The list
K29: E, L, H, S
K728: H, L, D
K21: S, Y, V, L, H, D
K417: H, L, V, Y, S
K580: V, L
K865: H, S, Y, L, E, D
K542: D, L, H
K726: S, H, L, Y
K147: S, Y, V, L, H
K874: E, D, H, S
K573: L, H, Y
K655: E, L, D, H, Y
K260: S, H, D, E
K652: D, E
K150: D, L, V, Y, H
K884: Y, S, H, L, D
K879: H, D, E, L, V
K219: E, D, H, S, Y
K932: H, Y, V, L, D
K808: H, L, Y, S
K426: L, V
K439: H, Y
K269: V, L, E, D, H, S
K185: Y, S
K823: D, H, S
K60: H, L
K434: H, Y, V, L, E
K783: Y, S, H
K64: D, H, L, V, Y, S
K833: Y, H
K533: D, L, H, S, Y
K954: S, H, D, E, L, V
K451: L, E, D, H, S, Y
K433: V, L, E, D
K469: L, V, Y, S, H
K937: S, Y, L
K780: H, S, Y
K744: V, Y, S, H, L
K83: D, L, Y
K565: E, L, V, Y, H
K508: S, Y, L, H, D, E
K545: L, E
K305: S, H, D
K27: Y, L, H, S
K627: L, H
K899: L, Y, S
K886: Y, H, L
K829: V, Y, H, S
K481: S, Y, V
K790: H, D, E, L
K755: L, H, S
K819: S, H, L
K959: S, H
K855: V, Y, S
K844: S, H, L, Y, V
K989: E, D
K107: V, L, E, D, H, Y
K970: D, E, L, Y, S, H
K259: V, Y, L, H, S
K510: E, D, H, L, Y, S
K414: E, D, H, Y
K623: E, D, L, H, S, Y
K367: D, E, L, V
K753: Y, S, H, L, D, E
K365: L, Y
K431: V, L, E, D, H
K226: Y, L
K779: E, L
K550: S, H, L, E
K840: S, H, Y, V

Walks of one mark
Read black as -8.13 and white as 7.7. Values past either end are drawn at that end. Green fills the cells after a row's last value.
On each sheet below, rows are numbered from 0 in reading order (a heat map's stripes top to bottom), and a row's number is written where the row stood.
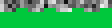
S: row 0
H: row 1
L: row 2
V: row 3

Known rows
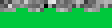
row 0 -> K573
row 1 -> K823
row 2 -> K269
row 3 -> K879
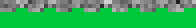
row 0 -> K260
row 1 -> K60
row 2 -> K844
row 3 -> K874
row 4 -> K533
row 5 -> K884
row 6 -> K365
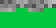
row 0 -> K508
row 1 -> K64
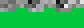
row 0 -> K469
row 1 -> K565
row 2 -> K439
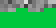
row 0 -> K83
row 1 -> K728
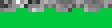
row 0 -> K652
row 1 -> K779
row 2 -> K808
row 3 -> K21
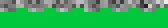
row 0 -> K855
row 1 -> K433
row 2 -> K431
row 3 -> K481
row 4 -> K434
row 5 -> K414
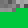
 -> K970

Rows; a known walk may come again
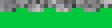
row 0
K726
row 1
K627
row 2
K755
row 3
K510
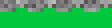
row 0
K753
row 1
K64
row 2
K970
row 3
K508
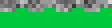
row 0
K269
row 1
K932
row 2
K780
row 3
K150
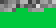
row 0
K60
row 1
K573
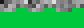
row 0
K886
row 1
K655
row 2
K884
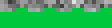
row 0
K899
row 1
K623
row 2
K989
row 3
K865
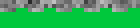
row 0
K744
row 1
K790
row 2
K469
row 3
K367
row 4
K147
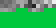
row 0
K954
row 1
K414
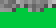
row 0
K550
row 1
K305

